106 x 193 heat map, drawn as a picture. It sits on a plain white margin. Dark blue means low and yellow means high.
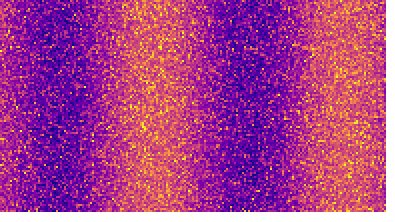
Seam: none. Odd rows or columns: none. Stripes: upright, repeating 2 times.
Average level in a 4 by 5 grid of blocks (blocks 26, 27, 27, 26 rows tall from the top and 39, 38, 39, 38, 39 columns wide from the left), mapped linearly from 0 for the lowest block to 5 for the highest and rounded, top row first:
03305 | 03305 | 03305 | 03305
